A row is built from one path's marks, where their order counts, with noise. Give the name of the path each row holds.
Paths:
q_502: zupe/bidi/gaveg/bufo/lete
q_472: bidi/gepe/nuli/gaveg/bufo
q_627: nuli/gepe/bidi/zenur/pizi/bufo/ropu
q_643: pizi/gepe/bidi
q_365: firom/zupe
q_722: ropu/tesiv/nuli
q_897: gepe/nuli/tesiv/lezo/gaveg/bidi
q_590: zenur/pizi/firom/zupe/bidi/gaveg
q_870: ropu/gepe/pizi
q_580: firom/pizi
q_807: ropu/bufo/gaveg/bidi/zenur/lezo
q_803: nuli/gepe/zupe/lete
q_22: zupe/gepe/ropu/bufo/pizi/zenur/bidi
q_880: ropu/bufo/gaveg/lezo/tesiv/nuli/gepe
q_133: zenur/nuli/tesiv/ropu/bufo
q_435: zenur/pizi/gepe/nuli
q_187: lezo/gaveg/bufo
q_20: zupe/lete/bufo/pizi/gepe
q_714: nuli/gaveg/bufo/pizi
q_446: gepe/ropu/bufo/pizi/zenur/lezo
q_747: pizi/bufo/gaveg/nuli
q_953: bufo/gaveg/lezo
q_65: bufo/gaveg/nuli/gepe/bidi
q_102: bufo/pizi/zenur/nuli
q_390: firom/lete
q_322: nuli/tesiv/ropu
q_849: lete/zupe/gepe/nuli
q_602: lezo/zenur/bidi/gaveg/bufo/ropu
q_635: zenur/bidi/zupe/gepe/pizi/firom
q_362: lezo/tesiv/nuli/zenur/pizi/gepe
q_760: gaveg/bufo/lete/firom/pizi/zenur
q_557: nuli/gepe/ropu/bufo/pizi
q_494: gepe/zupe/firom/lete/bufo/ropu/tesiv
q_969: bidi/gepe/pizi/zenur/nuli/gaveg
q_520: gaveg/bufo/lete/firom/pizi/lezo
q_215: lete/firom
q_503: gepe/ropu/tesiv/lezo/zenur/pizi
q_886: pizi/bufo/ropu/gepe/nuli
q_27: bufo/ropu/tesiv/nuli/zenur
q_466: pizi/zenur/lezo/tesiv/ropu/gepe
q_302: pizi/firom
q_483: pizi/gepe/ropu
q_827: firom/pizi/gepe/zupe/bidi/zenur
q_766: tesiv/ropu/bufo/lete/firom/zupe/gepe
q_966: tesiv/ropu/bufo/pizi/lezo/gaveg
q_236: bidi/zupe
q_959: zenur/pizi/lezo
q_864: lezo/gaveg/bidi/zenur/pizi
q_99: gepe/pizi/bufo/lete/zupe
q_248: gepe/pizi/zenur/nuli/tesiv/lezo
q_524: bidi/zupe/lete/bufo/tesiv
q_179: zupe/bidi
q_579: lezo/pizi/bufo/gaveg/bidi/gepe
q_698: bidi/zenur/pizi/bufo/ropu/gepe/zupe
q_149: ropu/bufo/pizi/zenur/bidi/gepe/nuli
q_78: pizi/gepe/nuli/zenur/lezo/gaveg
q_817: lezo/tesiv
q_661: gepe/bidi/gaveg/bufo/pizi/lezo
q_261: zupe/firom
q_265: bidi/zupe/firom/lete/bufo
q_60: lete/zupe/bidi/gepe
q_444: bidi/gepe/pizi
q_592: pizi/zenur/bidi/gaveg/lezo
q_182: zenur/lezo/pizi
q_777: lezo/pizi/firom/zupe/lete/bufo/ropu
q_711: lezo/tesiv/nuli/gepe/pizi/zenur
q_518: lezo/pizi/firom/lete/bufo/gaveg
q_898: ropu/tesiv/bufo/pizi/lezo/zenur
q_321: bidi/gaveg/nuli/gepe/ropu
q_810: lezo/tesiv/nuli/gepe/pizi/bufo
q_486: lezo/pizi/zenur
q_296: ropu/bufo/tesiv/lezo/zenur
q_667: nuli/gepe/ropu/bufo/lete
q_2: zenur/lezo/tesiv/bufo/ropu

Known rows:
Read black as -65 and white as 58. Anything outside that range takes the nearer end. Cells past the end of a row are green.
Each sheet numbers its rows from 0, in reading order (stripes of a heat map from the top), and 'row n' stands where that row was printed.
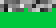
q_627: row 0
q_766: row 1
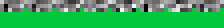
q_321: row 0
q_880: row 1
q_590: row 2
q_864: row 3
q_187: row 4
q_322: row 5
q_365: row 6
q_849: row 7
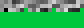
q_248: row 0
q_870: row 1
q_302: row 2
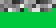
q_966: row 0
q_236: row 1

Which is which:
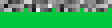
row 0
q_60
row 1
q_777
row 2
q_435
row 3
q_503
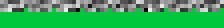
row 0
q_261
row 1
q_711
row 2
q_215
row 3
q_579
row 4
q_65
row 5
q_133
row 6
q_20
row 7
q_179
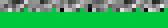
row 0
q_897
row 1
q_898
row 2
q_817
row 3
q_886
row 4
q_78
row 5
q_953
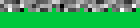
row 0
q_265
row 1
q_362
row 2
q_483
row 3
q_661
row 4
q_518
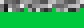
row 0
q_602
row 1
q_557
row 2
q_444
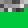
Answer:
q_714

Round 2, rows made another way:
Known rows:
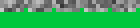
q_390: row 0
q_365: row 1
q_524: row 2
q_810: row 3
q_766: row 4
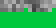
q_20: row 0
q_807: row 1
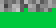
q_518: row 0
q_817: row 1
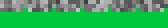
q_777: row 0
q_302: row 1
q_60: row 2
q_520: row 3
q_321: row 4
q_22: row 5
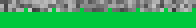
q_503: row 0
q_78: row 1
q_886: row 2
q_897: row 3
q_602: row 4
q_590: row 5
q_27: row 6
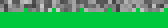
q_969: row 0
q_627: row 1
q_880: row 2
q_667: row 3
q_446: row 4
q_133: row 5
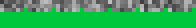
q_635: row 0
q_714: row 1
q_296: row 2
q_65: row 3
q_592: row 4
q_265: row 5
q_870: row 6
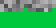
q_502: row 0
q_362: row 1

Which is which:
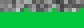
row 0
q_486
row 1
q_322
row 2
q_444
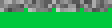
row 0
q_483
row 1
q_803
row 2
q_747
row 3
q_236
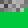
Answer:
q_661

